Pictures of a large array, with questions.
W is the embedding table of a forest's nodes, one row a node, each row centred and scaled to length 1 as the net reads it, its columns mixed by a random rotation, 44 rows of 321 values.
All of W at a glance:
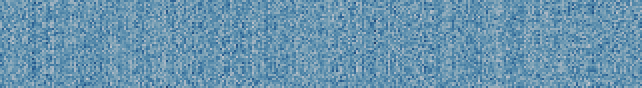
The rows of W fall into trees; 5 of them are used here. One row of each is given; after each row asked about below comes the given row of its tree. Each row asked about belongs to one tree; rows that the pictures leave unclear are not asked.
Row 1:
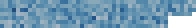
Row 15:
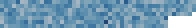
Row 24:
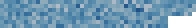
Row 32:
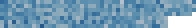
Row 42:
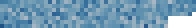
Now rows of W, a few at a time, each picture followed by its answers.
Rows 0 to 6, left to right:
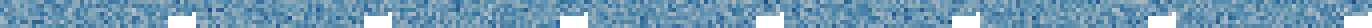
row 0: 15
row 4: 1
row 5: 15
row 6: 15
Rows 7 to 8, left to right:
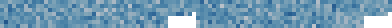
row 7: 24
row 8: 32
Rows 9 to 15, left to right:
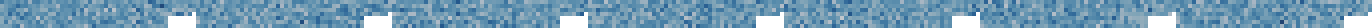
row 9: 24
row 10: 15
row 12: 1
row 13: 1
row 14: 32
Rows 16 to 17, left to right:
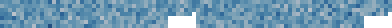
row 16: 42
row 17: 24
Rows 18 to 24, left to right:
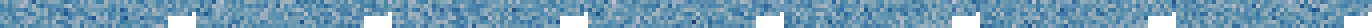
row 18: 1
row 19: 15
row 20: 1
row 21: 15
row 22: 42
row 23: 42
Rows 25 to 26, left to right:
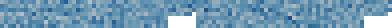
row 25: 1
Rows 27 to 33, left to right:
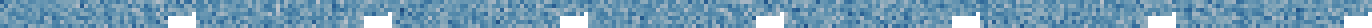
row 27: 15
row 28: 32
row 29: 24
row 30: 15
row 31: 1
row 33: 1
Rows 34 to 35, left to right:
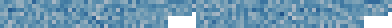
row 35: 1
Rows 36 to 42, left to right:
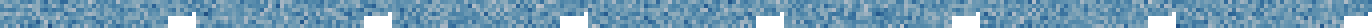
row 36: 1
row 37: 15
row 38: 24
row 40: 32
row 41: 42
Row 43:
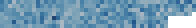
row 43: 15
